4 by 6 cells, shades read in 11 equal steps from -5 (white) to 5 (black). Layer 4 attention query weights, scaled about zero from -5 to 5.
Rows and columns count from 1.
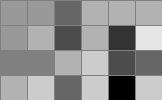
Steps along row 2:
down up down up down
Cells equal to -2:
7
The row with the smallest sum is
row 1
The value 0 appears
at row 3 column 1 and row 3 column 2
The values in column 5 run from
-2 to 5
